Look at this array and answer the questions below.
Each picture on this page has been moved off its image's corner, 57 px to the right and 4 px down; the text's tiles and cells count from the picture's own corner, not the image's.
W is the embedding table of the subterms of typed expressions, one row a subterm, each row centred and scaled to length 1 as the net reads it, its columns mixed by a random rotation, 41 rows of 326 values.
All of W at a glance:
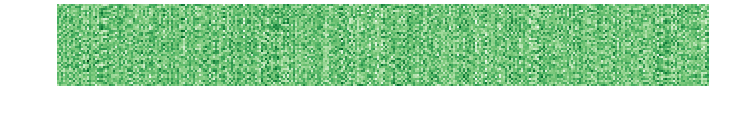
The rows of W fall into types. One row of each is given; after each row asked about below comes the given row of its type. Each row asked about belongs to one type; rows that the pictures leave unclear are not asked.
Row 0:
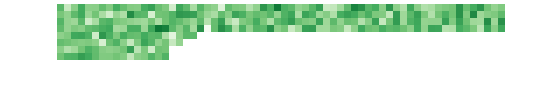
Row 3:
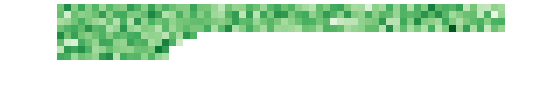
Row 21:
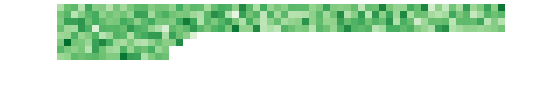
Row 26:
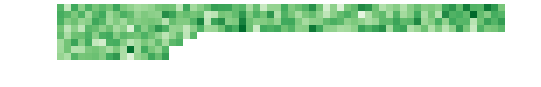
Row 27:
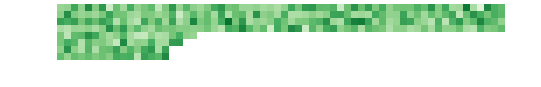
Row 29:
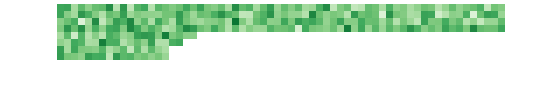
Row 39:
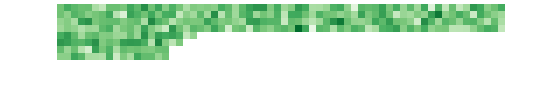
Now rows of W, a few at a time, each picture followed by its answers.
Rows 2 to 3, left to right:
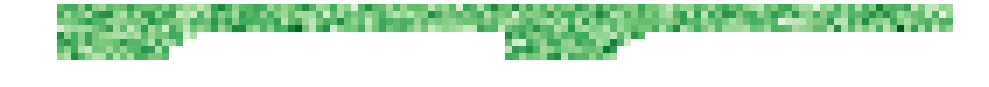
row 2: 39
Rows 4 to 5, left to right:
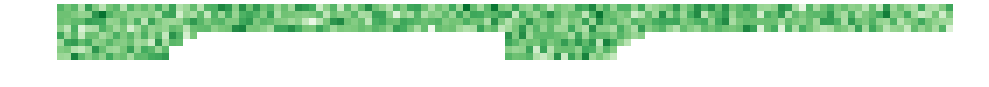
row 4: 26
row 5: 39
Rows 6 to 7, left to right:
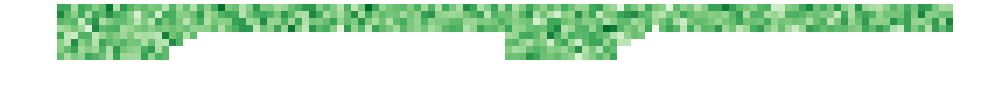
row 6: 29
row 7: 0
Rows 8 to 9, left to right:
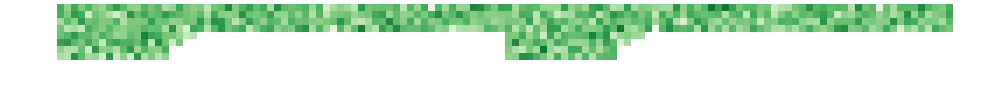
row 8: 39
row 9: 0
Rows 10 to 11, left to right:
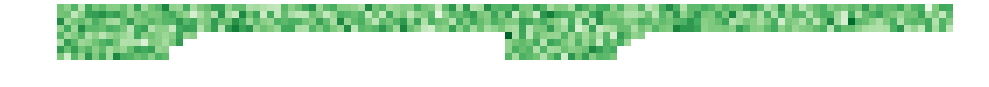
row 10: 21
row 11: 3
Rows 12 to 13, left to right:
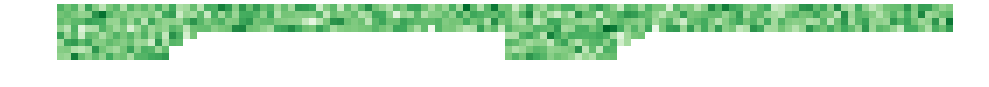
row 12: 26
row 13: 0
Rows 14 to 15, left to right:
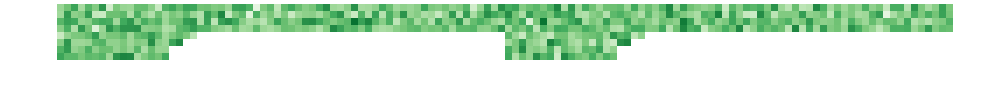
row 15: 29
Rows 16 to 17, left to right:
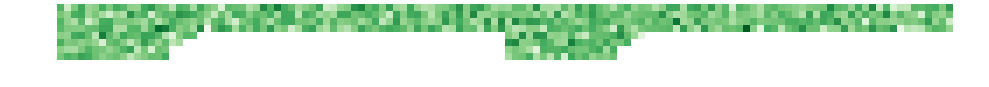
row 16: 0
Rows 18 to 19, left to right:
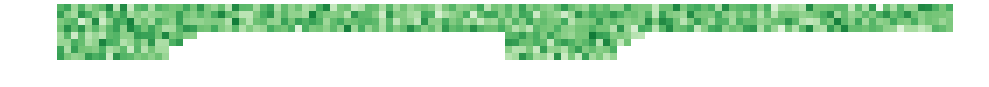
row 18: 29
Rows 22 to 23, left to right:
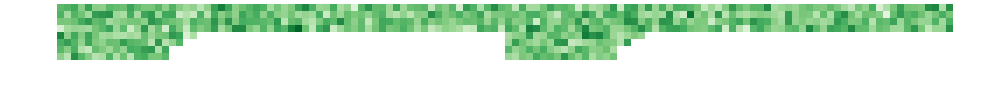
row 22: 39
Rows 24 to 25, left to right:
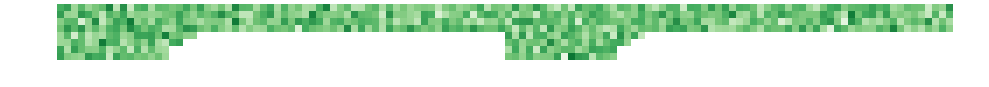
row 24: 29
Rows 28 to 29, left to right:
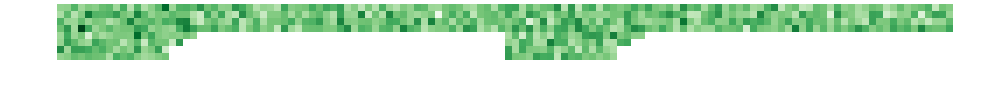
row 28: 21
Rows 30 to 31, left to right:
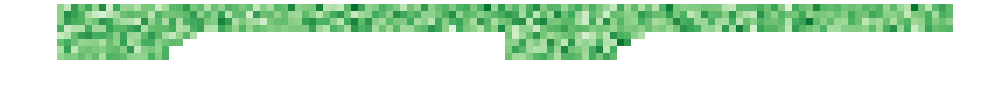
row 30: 27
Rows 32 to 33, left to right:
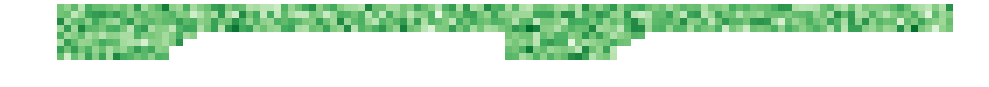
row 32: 21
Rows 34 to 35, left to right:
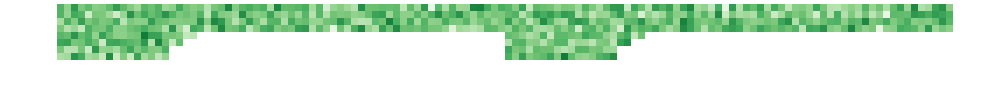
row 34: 39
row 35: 26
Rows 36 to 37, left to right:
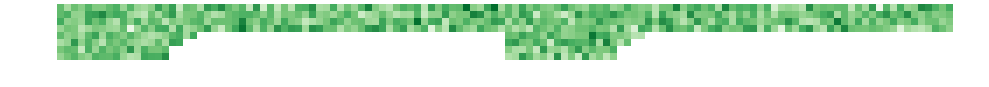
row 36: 26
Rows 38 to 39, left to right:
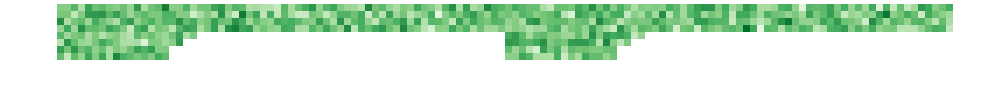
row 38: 21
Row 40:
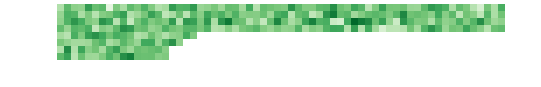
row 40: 27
